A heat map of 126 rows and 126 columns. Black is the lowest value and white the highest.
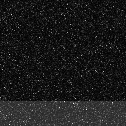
Average level on the scale: 10%. Stripes: none. Seam: horizontal, 80% of the way down, the bottom part higher. Histogram: skewed, a long tail of high values.
